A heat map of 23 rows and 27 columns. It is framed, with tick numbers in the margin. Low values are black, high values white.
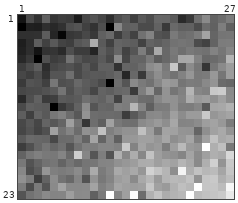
The top left is the ninth with the lowest average. No single row or column stands out from its neighbours. The texture is fine-grained noise. The bottom right is the ninth with the highest average. No regular stripes run through it. There is an overall slope up to the bottom right.
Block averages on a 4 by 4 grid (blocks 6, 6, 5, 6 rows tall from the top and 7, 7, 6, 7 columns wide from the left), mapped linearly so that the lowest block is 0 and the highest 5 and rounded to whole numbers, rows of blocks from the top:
0122 | 1133 | 2334 | 2345
